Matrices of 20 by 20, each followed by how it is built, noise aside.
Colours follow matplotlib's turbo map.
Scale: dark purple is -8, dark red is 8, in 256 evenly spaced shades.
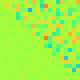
upper triangular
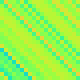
Toeplitz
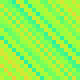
Toeplitz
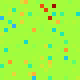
sparse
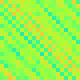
Toeplitz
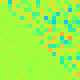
upper triangular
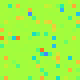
sparse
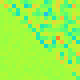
upper triangular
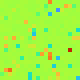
sparse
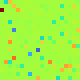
sparse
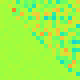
upper triangular
